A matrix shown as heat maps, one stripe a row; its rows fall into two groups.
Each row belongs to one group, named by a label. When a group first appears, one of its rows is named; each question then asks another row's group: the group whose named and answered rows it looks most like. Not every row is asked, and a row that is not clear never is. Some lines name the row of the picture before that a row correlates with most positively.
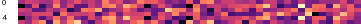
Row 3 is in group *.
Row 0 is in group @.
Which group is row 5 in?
@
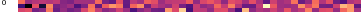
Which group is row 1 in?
*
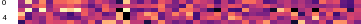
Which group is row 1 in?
@
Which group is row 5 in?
*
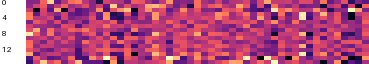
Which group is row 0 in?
@
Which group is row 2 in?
*
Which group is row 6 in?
@
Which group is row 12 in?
@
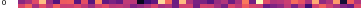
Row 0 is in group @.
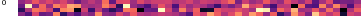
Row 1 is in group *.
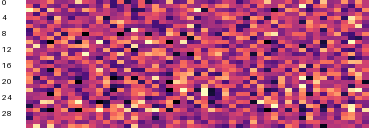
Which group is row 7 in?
*
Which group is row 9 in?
@
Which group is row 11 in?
*
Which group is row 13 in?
@
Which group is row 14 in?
@
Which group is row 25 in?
@
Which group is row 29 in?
*
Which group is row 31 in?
*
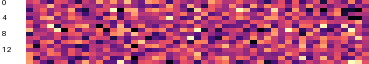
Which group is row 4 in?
@
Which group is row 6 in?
@
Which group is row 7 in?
*
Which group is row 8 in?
*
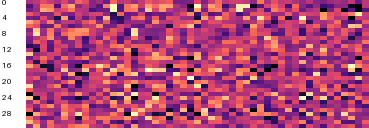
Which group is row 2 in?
@
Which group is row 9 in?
@
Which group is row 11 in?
*
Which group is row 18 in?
@
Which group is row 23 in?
*
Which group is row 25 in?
@
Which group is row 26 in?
@
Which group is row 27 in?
@
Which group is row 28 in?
*
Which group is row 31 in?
*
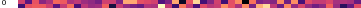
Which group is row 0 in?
@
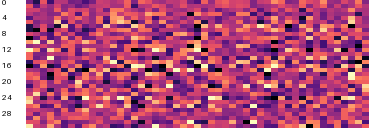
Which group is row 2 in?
*
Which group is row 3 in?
@
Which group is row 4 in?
*
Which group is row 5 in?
*
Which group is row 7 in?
*
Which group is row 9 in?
*
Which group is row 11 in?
@
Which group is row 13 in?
@
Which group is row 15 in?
@
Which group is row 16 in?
*
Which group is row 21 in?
@
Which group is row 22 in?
@
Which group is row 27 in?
@
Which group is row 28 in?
@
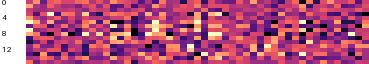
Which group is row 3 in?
@
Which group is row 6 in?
@
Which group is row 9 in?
@
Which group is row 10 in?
*
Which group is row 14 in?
@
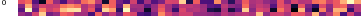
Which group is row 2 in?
*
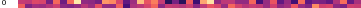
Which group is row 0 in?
@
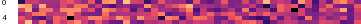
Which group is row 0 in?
*
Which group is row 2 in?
*
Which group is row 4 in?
@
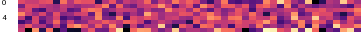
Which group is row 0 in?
*
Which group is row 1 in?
@
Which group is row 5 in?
*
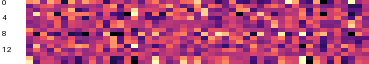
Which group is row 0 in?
*
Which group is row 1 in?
@
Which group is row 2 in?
@
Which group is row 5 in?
*
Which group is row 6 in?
*
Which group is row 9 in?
@
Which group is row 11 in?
*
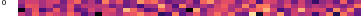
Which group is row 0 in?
@
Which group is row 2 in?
*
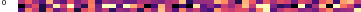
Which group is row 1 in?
*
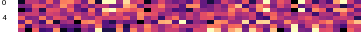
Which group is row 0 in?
*
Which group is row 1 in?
@
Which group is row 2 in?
*
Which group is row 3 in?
@
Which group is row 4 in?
@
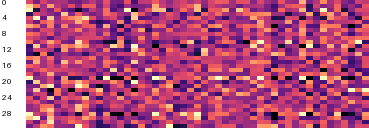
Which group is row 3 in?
*
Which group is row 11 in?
*
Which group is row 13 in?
*
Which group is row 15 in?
*
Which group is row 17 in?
@
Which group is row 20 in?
*
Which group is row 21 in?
@
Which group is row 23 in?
@
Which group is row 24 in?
@
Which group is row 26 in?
@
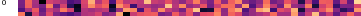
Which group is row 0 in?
@
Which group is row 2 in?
@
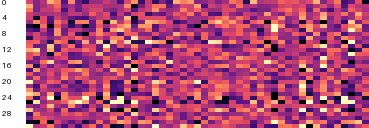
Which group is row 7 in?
*
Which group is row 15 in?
@
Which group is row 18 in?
@
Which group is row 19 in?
*
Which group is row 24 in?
@
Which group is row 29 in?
@
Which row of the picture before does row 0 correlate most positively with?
1
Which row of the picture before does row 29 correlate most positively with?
1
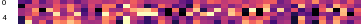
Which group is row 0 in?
*
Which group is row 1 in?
*
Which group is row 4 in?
*
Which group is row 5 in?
*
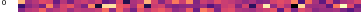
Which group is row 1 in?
*
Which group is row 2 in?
@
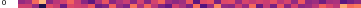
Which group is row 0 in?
@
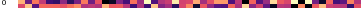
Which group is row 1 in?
*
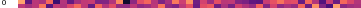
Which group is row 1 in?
@
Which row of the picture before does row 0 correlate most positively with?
0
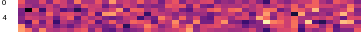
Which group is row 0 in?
@
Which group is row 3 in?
*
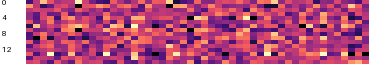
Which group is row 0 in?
@
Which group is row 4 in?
@
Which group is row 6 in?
*
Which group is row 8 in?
@
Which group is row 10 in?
@
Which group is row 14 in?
*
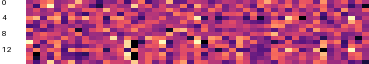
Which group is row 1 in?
@
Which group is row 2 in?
@
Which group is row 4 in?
*
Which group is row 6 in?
*
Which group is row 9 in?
@
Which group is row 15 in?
@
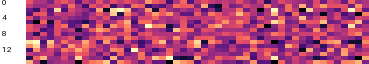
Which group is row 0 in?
@
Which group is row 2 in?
*
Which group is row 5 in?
*
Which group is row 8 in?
*
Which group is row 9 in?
@
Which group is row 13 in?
@
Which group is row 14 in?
@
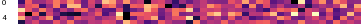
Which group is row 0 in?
*
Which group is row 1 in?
@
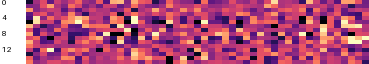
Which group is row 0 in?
*
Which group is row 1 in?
@
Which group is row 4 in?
*
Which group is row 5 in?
*
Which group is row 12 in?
@
